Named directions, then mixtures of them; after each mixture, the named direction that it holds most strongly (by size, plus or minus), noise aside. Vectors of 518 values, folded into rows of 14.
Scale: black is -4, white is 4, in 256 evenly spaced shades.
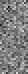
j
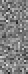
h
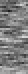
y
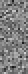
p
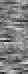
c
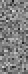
p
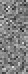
j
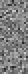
p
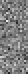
h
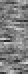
c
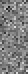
j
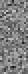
p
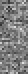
j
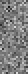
j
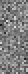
j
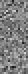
p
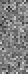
j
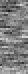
y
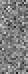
j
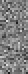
h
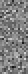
p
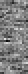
c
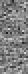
p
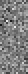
j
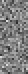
h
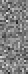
h
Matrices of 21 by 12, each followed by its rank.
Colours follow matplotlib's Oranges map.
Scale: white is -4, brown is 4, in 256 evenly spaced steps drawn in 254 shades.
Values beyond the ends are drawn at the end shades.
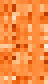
two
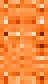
two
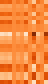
one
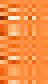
one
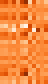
two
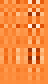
one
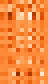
two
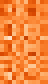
two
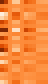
one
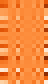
one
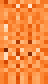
two
